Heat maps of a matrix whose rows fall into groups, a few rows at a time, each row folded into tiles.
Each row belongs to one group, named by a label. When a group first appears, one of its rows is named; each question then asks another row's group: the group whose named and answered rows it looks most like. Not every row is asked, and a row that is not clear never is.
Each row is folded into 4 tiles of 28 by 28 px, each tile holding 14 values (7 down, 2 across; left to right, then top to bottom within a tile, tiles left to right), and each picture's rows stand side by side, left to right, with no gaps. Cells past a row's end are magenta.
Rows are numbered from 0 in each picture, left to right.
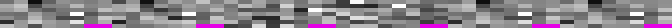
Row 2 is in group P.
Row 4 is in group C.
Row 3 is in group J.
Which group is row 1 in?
C
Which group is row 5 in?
C
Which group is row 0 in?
C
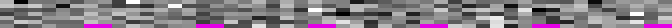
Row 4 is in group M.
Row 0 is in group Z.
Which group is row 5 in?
C
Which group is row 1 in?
J
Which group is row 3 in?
Z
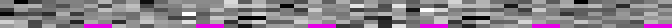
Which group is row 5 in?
Z
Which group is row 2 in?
Z
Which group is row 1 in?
C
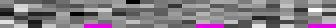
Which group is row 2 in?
P
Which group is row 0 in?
Z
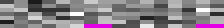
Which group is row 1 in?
P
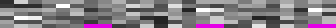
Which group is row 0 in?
J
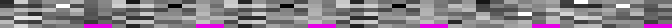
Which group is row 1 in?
Z
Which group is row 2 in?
Z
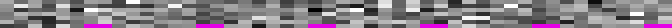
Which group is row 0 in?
P
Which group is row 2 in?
M
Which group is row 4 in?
J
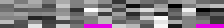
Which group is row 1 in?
M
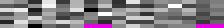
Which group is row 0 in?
M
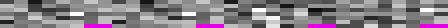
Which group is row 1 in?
C
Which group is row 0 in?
C
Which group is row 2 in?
M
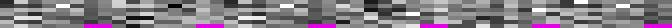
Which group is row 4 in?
P
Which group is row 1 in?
Z
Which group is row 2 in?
J
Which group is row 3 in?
C
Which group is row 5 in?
J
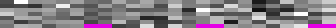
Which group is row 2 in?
C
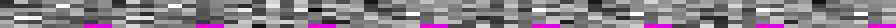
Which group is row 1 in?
J
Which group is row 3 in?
C
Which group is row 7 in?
C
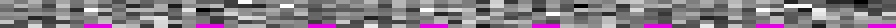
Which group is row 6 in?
P
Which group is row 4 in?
M
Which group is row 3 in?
P
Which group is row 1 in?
M
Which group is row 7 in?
M
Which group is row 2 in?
J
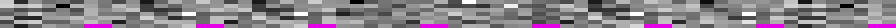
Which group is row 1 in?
C
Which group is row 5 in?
C
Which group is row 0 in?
Z
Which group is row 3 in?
Z
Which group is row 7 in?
Z
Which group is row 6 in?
C
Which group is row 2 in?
C
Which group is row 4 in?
J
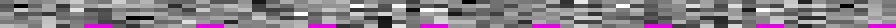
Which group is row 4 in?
Z
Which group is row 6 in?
P
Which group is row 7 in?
Z
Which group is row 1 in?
Z
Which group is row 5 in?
J
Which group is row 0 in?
M
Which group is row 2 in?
C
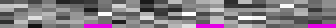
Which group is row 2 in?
J
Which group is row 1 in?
C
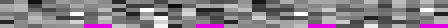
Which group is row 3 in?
P
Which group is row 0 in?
C
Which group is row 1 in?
M
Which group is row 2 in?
C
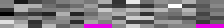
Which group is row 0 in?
Z
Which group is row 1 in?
J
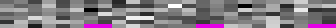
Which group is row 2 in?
M
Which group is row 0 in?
M
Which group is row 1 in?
J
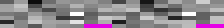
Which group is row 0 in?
C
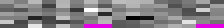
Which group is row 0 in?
P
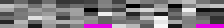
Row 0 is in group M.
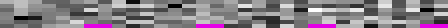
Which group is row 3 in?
M
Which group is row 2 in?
P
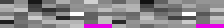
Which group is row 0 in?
C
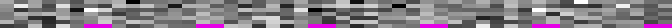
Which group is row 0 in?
P
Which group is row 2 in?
M
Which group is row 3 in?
Z
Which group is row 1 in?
Z
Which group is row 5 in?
J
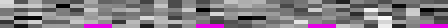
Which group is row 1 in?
M
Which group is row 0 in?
Z
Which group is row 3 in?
M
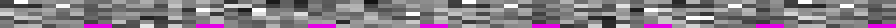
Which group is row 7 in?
J
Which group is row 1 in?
P
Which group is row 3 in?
C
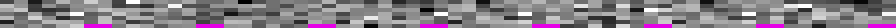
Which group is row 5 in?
P
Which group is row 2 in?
Z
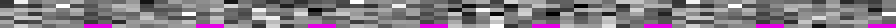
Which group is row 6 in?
J
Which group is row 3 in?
J
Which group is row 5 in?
M
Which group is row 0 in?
J
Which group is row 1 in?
C
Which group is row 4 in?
M
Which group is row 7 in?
M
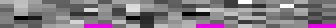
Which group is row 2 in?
J
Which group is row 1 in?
Z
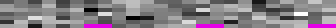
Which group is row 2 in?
C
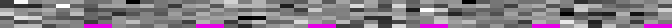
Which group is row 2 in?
Z
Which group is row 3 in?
P
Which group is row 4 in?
Z
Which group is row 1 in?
Z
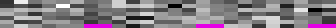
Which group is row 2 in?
M
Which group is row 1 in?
Z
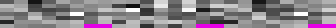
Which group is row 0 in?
C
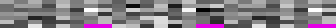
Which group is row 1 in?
M
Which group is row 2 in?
P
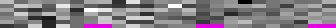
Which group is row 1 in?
J
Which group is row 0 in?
P
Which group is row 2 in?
Z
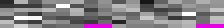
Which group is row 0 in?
J
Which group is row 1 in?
C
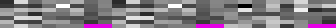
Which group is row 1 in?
J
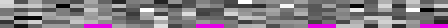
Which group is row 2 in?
J
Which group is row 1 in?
M
